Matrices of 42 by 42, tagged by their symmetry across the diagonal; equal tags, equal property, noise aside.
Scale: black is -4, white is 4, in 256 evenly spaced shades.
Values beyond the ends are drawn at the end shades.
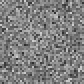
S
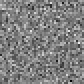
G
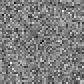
S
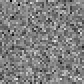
G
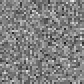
G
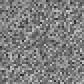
S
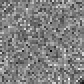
S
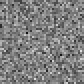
G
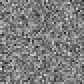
G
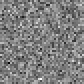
G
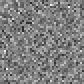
S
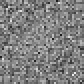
S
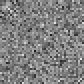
S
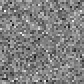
G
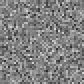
S
